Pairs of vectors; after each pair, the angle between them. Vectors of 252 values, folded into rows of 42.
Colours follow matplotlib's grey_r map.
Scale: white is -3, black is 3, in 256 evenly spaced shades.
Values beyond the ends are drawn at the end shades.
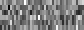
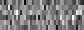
nearly opposite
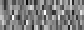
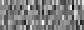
orthogonal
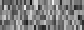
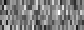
partly aligned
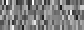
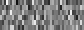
nearly parallel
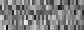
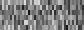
partly aligned
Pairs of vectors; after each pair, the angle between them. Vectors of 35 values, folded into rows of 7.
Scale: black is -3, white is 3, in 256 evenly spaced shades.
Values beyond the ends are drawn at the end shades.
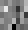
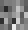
nearly opposite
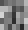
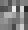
partly opposed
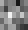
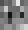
nearly opposite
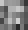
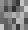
orthogonal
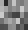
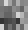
partly opposed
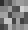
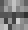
orthogonal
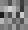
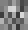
nearly parallel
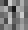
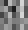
nearly parallel
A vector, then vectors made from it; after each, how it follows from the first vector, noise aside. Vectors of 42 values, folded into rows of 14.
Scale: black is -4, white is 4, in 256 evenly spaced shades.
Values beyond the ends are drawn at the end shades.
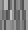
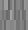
shrunk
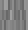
shrunk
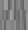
shrunk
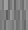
shrunk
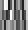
scaled up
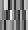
scaled up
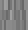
shrunk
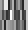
scaled up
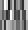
scaled up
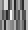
scaled up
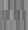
shrunk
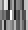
scaled up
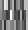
scaled up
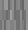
shrunk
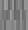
shrunk
